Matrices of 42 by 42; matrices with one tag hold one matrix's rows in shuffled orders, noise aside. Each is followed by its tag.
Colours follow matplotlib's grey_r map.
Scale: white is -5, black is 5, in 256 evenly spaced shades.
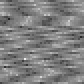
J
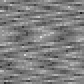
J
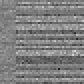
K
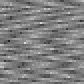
J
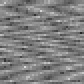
J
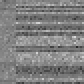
K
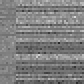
K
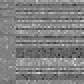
K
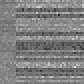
K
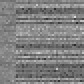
K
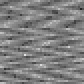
J
